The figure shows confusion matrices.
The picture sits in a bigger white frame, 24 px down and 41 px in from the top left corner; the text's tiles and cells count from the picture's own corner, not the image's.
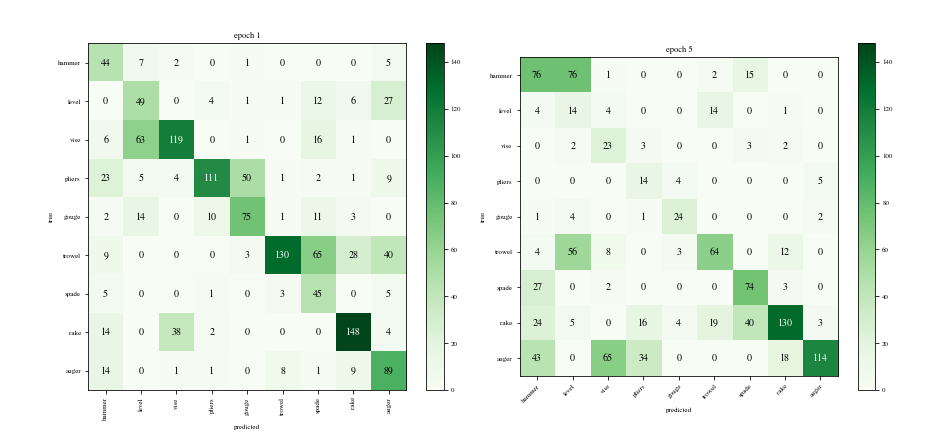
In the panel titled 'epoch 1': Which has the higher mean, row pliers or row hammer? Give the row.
pliers
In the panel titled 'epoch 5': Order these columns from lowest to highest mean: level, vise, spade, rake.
vise, spade, level, rake
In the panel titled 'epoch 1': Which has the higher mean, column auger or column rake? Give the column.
rake
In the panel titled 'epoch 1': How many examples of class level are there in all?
100
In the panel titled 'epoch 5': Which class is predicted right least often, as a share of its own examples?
level
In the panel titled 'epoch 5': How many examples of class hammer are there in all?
170
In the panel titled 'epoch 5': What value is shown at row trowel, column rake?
12
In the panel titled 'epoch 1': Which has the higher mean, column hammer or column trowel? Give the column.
trowel
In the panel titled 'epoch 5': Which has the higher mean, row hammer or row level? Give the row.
hammer
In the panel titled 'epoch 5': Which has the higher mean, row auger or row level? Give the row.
auger
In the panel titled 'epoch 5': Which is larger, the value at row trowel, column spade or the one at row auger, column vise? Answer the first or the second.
the second
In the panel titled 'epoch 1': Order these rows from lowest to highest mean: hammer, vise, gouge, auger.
hammer, gouge, auger, vise
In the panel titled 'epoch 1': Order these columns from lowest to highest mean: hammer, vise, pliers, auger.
hammer, pliers, vise, auger
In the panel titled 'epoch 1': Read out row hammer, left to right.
44 7 2 0 1 0 0 0 5
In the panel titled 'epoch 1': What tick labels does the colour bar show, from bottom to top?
0, 20, 40, 60, 80, 100, 120, 140
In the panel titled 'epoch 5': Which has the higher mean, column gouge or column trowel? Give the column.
trowel
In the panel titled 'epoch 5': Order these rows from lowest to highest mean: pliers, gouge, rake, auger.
pliers, gouge, rake, auger
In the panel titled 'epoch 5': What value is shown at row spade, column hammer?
27
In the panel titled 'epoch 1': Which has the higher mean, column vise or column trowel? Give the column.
vise
